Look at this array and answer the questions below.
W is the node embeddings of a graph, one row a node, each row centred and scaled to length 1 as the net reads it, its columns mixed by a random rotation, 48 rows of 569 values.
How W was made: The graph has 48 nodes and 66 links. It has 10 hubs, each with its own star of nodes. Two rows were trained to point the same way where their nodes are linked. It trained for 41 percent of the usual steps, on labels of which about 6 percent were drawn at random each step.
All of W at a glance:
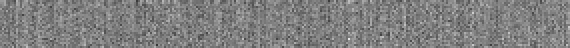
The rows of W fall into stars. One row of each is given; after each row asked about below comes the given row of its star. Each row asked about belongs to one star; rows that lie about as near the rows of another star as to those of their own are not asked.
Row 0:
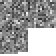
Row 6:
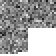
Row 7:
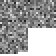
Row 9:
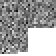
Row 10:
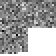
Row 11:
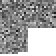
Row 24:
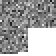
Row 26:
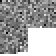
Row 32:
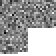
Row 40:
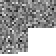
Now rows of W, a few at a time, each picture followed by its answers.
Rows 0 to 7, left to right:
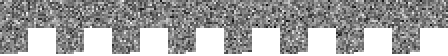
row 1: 11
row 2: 0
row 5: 32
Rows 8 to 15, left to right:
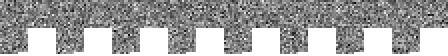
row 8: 6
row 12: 40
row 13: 11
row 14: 6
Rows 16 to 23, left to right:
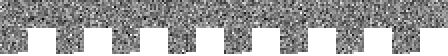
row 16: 6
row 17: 7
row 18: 24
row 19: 26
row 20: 11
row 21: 7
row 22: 9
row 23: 0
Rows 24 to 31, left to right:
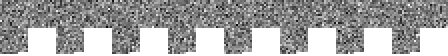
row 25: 6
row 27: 32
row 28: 40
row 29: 9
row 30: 10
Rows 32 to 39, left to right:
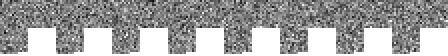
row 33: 32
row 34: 7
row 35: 32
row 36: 10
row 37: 6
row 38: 11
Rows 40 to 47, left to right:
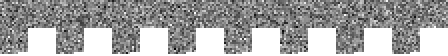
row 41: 9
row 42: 26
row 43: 11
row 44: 40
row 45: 40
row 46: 0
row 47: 32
